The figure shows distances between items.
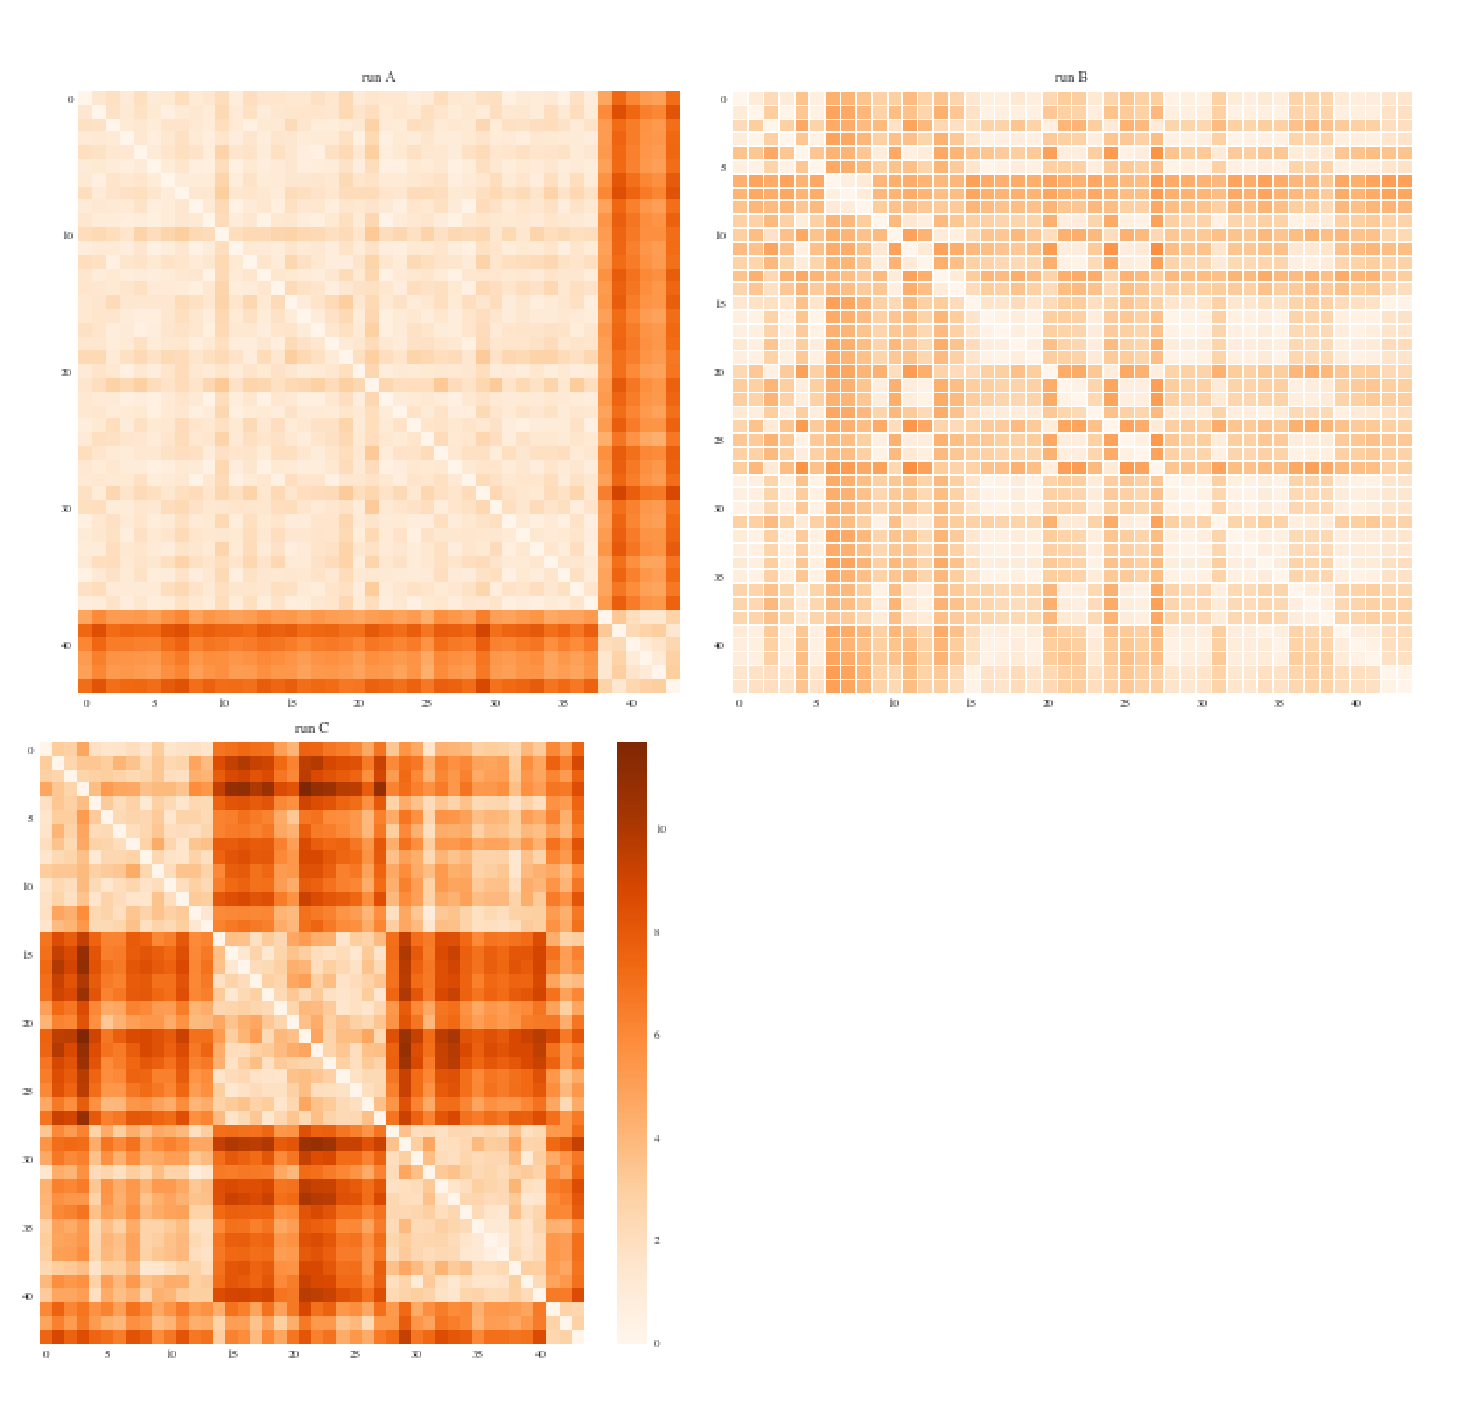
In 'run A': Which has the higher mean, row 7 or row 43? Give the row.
43
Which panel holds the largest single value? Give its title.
run C
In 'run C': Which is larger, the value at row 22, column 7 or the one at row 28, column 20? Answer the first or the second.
the first
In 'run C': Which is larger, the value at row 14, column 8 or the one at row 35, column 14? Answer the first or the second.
the first
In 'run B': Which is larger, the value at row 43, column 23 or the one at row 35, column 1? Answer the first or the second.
the first
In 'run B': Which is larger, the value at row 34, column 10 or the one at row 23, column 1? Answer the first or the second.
the first
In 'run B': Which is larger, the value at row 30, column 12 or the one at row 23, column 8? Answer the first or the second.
the second
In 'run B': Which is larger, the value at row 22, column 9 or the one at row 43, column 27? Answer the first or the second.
the second
